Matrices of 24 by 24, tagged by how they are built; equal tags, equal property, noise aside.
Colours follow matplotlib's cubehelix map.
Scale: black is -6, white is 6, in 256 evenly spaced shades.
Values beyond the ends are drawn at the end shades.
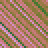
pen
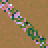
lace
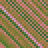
pen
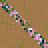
lace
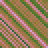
pen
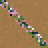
lace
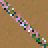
lace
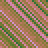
pen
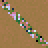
lace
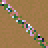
lace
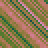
pen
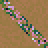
lace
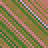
pen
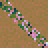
lace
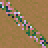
lace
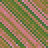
pen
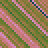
pen
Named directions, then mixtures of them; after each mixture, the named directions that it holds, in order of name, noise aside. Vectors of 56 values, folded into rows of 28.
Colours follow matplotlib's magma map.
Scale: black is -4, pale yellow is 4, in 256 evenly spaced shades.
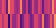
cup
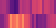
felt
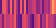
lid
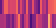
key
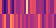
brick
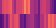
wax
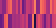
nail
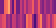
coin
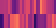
felt, nail, wax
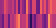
felt, key, nail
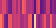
nail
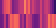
coin, felt, wax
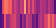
coin, lid, wax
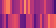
coin, wax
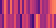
key, lid
